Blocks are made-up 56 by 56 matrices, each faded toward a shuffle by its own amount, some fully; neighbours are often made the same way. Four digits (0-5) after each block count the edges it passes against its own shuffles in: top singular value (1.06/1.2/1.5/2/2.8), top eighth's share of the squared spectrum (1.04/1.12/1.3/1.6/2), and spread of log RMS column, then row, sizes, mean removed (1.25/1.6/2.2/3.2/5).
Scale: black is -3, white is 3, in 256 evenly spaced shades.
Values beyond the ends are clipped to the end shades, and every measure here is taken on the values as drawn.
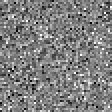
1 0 0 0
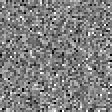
3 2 0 0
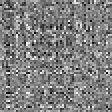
4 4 2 3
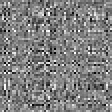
4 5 3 3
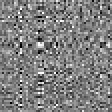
4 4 3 2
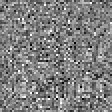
3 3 1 1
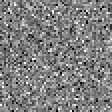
1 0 0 0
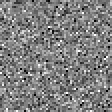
0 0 0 0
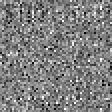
3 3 1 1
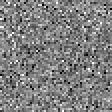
2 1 0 0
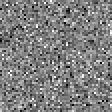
1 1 0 0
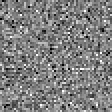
3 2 0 0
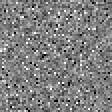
0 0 0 0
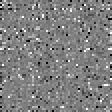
2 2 1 2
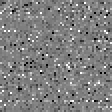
1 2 0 1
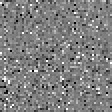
1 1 1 1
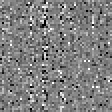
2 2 2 1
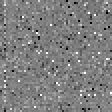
1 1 0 0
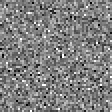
0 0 0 0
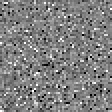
1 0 0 0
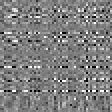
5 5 3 4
